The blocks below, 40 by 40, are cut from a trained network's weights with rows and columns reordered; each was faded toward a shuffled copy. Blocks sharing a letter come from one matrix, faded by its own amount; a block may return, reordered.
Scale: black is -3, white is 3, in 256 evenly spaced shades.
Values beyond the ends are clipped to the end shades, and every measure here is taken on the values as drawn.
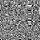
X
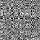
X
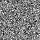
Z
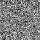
Z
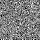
Z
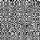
X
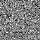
Z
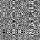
X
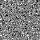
Z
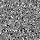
Z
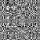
X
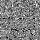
Z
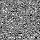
Z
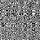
X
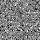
Z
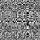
X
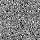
Z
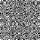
X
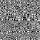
X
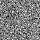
Z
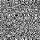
X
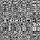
X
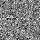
Z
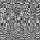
X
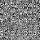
X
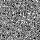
Z
